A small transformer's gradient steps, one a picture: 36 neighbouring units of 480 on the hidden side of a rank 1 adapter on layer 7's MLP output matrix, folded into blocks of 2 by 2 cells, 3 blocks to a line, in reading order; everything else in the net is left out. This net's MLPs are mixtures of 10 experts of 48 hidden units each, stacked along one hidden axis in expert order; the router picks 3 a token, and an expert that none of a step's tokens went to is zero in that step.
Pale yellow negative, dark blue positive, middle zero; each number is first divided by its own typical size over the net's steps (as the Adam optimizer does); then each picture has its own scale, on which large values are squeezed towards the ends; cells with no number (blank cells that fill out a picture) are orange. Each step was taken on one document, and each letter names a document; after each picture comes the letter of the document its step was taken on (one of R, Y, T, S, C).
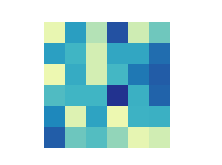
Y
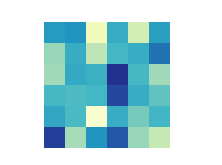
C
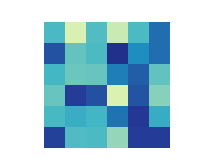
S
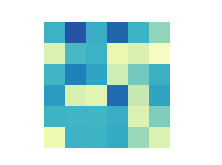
S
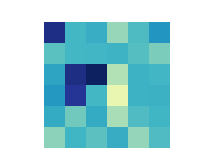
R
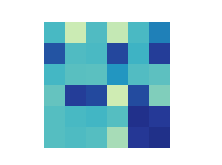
S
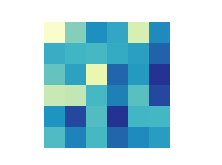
Y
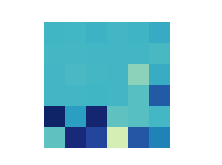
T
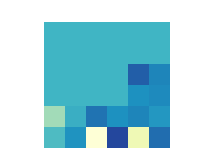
T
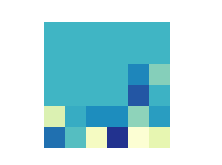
S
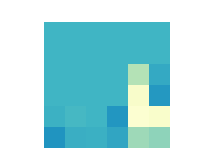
S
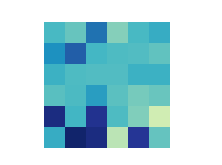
T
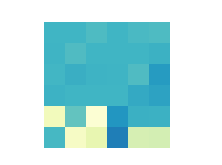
T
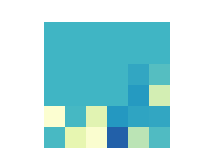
T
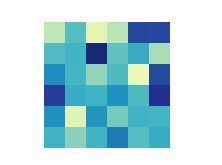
Y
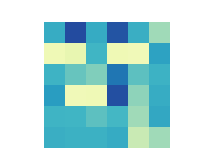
S
